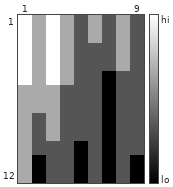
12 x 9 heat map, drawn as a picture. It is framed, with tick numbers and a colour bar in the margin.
Grain: streaks running down. Slope: up to the top left. Calmest part: centre. Roughest part: bottom left. Ninth with the highest average: top left.
